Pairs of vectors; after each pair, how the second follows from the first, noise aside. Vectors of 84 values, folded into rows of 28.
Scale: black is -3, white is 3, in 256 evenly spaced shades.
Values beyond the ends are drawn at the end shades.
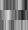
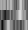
reversed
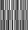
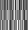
reversed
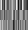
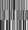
reversed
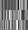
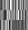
reversed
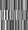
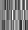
shuffled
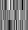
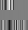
partly zeroed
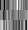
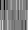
partly zeroed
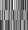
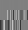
partly zeroed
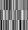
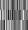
shuffled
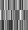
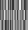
shuffled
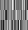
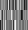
reversed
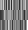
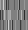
partly zeroed
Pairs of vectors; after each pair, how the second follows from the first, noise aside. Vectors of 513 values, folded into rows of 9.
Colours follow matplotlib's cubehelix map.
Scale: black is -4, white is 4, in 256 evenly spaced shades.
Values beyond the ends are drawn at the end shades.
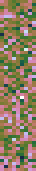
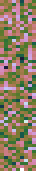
wrapped around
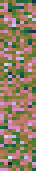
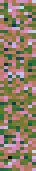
negated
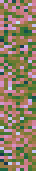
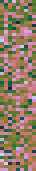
negated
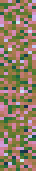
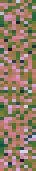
negated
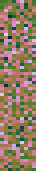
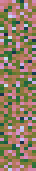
negated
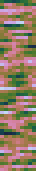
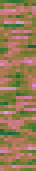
shrunk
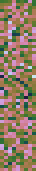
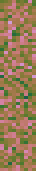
shrunk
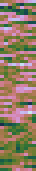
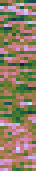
negated
